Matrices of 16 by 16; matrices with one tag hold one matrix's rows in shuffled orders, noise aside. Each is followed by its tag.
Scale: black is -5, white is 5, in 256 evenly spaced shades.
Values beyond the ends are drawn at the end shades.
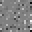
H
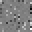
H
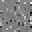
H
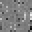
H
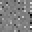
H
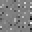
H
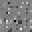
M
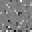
M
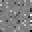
H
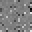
H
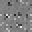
M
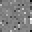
H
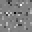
M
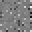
H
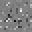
M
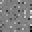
H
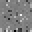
M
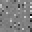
H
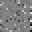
H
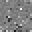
M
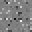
M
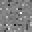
M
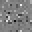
M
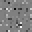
M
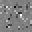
M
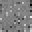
H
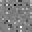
M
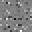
M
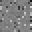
H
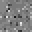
M
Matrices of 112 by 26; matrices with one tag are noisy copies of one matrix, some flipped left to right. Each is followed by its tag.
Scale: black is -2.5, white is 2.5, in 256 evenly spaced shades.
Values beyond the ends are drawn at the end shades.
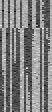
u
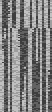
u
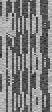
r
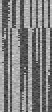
u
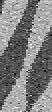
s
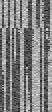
u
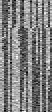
u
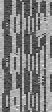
r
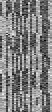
r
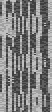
r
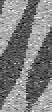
s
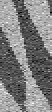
s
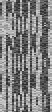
r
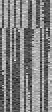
u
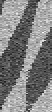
s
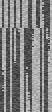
u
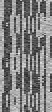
r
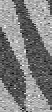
s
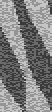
s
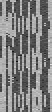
r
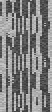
r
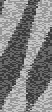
s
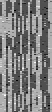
r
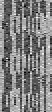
r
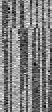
u
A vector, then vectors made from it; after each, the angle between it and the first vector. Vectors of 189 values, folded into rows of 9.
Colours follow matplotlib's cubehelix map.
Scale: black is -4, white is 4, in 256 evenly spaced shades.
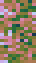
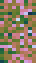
partly opposed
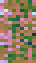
nearly parallel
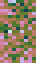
partly aligned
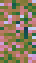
orthogonal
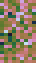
partly opposed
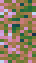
nearly parallel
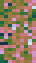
partly opposed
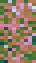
partly opposed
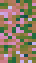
partly aligned
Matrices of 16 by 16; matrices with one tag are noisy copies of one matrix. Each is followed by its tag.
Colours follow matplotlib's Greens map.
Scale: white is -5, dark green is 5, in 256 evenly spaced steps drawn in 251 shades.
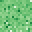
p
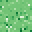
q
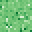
q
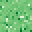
q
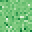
q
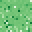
p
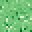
q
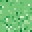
q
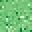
q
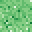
p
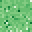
p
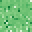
p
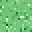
q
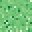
p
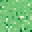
q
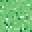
q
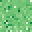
p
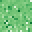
p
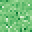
q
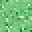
q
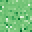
q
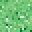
q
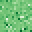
q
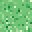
p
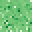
p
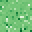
q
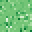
q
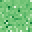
p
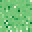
p
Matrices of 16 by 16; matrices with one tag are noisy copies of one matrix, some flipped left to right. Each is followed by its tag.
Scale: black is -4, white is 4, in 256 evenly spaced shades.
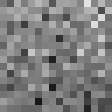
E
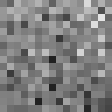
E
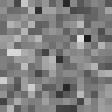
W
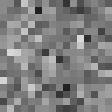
W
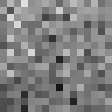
E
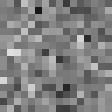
W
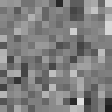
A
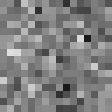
W
